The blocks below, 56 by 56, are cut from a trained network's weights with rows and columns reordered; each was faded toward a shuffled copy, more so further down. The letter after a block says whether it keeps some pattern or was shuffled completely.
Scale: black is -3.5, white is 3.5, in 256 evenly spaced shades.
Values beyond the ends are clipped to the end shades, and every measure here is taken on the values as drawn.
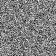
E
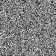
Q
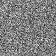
Q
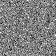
Q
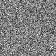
E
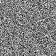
Q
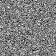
E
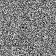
Q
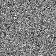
Q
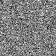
Q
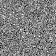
E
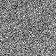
E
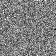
E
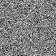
E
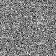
E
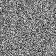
E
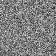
E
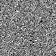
E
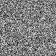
Q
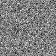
E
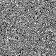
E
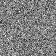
Q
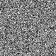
Q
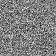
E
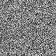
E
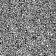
Q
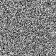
Q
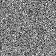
Q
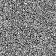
Q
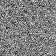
Q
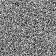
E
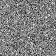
Q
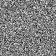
Q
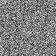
Q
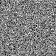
Q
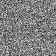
Q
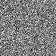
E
